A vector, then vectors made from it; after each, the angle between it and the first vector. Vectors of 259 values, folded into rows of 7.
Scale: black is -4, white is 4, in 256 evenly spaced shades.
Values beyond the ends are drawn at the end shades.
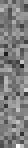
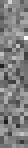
orthogonal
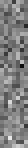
partly aligned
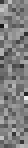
partly aligned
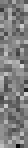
nearly opposite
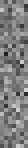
nearly parallel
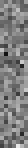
nearly parallel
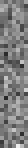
nearly parallel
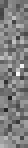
partly opposed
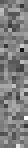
partly aligned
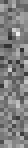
partly aligned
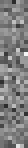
partly aligned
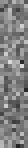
nearly opposite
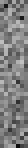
partly opposed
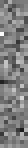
orthogonal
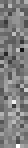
partly aligned
